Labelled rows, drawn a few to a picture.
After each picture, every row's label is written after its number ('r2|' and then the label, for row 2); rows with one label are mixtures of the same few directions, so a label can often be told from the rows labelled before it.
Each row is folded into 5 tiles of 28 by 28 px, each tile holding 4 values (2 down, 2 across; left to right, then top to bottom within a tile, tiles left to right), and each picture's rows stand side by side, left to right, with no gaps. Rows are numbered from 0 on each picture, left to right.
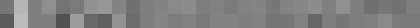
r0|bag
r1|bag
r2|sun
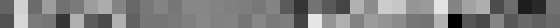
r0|bag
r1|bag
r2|sun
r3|sun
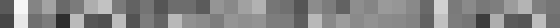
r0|bag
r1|sun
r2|sun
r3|bag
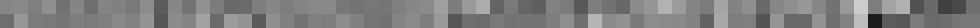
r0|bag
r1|bag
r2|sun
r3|sun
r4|sun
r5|bag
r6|sun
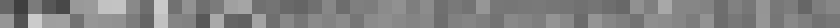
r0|sun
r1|bag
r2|sun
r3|bag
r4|sun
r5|bag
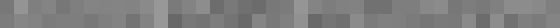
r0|bag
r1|sun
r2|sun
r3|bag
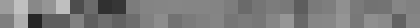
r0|sun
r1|sun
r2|bag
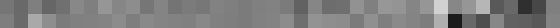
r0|sun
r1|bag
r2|sun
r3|sun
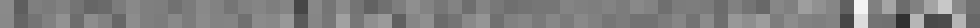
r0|bag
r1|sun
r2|bag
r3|bag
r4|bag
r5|sun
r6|bag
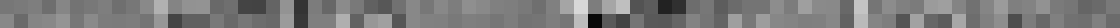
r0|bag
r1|sun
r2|bag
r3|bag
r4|sun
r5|sun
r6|bag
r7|sun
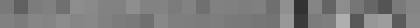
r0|sun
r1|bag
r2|bag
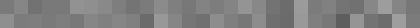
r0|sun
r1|bag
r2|bag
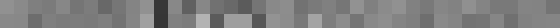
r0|sun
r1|bag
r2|sun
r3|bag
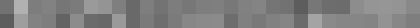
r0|bag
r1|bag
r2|sun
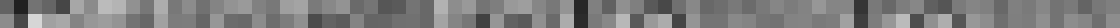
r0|sun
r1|bag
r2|sun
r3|bag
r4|bag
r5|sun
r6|bag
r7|bag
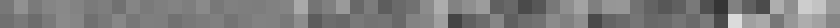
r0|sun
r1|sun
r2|sun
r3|sun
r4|sun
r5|sun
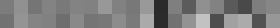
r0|bag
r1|bag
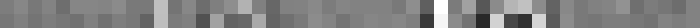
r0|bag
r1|bag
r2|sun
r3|bag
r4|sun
